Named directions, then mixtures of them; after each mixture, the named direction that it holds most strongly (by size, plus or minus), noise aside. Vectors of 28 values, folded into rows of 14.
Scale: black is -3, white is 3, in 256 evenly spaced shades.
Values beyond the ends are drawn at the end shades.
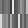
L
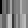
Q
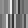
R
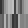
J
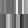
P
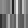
P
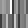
R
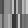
J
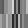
L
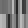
P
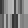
J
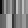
Q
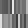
L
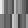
J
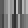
J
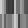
J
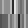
L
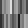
L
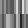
P
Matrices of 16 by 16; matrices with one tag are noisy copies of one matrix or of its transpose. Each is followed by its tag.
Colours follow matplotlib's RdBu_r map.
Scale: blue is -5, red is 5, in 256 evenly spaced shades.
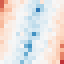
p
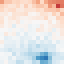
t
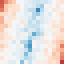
p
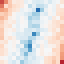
p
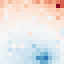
t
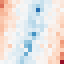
p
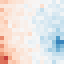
t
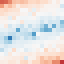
p
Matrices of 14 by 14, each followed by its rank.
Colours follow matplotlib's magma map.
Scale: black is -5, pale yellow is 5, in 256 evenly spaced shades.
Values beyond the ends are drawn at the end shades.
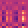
one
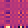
one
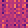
two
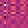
two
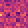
three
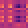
one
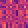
three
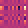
one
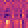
two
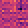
three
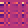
one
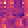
three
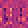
two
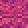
three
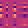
one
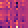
two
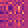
two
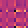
one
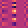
one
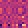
two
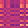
one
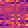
two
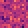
three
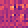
three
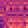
two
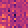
three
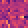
three
